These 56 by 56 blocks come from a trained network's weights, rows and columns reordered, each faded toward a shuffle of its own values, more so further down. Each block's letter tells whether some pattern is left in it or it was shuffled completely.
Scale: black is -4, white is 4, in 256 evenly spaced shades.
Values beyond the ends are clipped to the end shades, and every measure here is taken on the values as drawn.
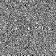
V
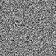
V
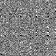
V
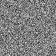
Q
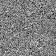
Q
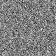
Q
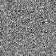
V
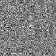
V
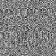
V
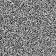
Q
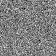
Q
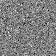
Q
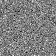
Q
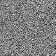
V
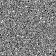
Q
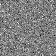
Q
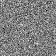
Q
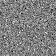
Q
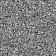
Q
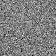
Q
